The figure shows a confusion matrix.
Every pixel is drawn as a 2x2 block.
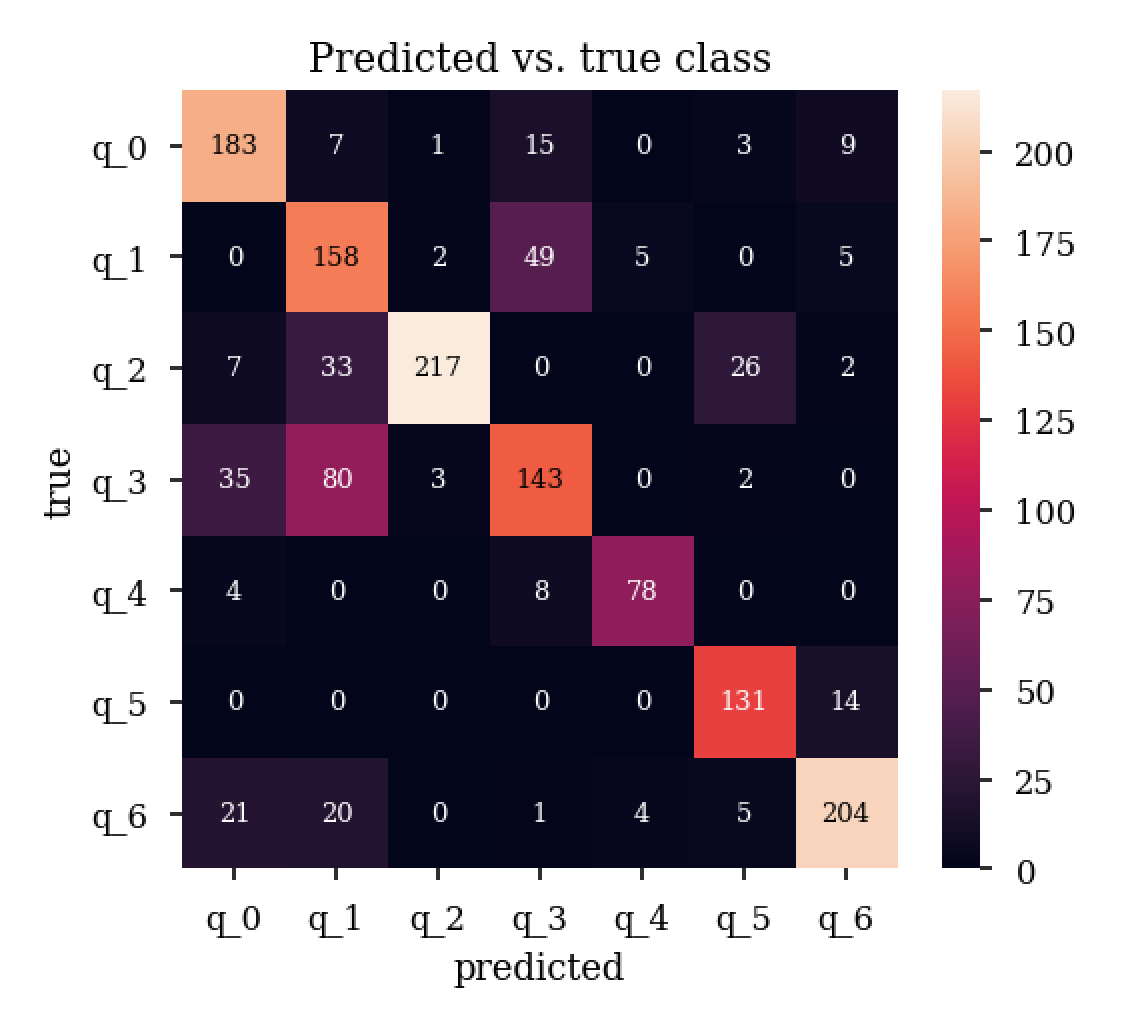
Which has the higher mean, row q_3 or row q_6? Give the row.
q_3
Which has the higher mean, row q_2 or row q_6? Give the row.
q_2
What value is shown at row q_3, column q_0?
35
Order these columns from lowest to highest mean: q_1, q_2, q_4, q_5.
q_4, q_5, q_2, q_1
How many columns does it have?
7
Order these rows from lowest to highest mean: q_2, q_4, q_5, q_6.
q_4, q_5, q_6, q_2
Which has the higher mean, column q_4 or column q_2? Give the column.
q_2
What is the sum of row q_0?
218
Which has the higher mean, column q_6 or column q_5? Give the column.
q_6
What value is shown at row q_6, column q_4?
4
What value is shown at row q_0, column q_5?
3
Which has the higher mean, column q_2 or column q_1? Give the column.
q_1
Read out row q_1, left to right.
0 158 2 49 5 0 5
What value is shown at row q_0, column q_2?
1
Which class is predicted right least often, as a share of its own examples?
q_3
